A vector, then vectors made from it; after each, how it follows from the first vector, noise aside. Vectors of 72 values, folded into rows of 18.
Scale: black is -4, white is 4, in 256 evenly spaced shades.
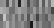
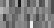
sign-scrambled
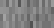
shrunk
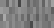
shrunk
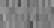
shrunk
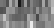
sign-scrambled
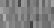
shrunk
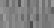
shrunk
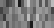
sign-scrambled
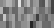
sign-scrambled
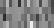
sign-scrambled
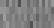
shrunk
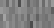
shrunk
